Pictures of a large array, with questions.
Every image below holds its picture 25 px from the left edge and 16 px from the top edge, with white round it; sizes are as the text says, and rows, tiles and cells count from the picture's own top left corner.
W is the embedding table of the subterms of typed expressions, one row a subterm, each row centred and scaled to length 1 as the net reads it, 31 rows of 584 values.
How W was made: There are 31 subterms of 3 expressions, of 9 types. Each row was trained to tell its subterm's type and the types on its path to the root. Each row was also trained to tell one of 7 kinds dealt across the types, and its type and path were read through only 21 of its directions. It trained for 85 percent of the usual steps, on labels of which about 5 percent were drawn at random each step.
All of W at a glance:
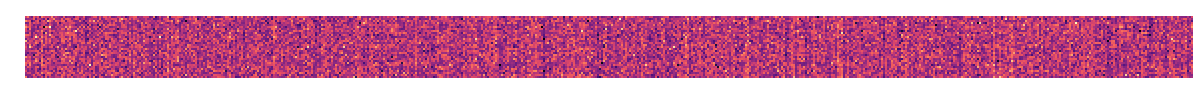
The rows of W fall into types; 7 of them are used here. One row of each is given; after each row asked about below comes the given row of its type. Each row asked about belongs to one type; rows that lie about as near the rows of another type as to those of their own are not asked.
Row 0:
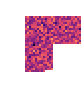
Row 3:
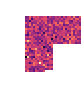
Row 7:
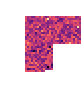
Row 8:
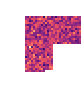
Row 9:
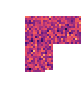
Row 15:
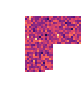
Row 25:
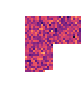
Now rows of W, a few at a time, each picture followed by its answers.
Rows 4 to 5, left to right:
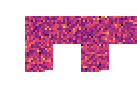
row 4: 8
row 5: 8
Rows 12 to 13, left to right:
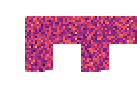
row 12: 15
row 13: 3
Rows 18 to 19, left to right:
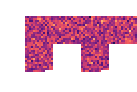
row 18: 3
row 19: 0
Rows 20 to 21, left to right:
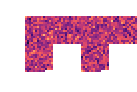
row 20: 7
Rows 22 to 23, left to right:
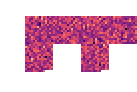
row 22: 3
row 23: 8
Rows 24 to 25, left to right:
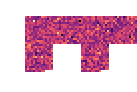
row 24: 8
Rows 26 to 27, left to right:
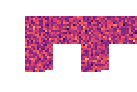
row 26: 15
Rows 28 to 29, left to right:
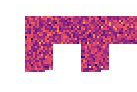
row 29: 3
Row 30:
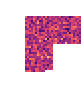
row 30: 15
